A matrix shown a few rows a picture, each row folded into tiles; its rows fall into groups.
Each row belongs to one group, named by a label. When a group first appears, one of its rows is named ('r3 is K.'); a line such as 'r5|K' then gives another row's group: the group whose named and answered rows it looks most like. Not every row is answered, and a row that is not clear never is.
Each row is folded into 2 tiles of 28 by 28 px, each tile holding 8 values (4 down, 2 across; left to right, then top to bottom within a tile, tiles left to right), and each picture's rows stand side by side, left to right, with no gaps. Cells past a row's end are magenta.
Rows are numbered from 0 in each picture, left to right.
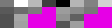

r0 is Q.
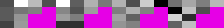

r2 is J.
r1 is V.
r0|Q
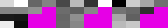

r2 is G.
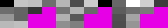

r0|G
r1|J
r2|Q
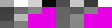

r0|Q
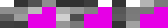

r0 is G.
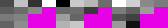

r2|V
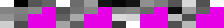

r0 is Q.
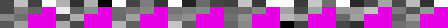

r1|J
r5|V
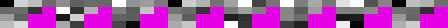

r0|G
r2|V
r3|G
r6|V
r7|G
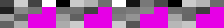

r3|G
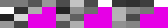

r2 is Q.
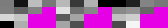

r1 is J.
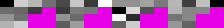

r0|G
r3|J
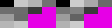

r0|G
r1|G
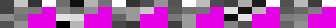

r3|Q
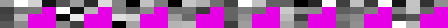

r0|Q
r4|Q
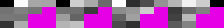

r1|G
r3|Q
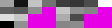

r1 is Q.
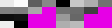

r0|V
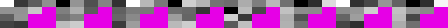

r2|Q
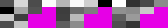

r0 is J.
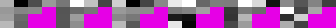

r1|Q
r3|V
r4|Q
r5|J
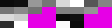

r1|V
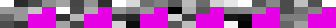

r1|J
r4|V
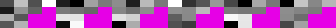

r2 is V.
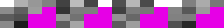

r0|V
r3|V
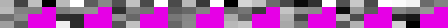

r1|V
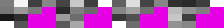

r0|V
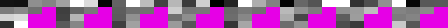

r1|Q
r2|Q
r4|Q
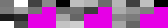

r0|V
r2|J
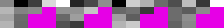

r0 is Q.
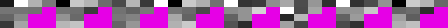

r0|Q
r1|G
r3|G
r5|J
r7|G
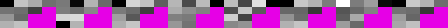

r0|G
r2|G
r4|J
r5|G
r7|G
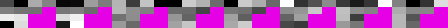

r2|J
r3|G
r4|G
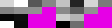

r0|V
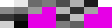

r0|V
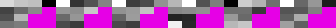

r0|Q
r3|V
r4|G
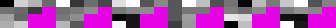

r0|G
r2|V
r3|Q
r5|V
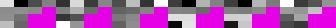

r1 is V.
